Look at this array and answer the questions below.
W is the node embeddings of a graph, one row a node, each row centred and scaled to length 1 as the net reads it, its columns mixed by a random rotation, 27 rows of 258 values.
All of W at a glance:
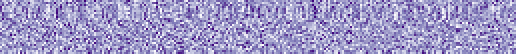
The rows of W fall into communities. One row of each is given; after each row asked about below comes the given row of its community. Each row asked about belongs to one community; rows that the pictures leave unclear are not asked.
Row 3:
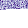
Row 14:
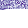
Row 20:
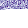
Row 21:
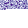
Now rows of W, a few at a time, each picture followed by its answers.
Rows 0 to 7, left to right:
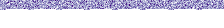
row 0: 21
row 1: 20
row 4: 3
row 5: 3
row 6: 3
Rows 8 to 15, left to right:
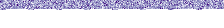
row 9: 3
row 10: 21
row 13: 20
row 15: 21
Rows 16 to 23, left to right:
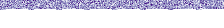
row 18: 20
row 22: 14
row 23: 20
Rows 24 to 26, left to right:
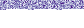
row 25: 21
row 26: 21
